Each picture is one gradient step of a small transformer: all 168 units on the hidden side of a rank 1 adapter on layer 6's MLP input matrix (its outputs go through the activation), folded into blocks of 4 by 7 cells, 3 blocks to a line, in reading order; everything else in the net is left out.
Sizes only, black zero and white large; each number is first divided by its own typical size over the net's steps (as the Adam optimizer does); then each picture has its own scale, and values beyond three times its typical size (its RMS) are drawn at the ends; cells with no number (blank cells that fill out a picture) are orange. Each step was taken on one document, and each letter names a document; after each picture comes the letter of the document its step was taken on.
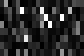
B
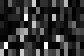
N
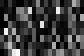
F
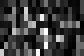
N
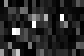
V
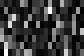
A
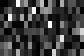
A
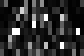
V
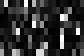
V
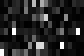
V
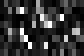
B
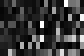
F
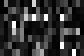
V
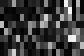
F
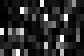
B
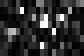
B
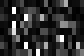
N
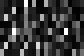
N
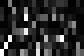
N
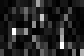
V
